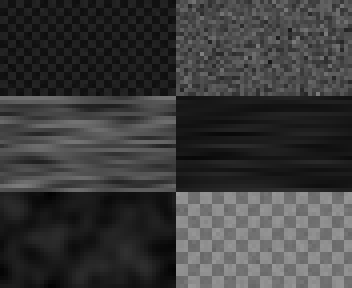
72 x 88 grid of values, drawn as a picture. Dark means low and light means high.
It is made of 3 by 2 panels. Panel 1,1: very low, checkered, faint in contrast. Panel 1,2: low, fine-grained. Panel 2,1: low, streaked across. Panel 2,2: very low, streaked across, faint in contrast. Panel 3,1: very low, blotchy, faint in contrast. Panel 3,2: middling, checkered.
